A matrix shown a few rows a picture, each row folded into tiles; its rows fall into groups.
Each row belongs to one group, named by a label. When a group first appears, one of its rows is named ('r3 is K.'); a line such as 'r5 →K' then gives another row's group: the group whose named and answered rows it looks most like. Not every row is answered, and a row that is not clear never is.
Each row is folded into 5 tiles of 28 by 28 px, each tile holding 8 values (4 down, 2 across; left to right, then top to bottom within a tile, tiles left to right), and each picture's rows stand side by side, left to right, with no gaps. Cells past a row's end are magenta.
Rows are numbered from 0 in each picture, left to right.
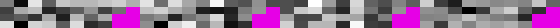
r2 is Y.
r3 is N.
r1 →Y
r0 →Y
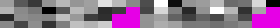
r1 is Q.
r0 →N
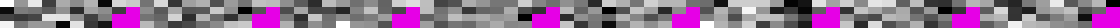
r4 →N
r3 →N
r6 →Y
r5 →Y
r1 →N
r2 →N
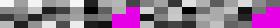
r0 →Y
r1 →N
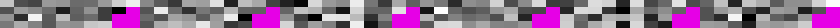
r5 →N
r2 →Y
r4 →Y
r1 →Q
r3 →Q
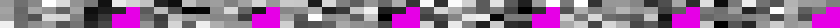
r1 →N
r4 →Q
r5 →N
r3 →Y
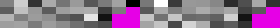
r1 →Q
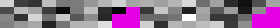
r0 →N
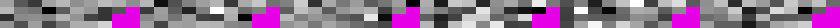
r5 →N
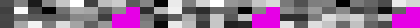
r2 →Y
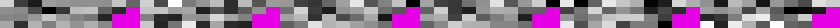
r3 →Q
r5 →Y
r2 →Q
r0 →N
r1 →Y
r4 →Y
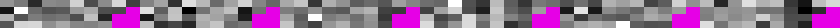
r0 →Q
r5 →Y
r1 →N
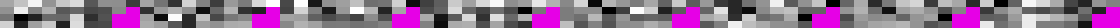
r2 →Q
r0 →Y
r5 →Q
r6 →Q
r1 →N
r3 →Y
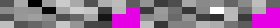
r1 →Q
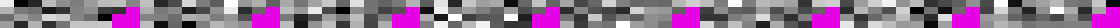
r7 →Q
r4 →N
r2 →Y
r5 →Y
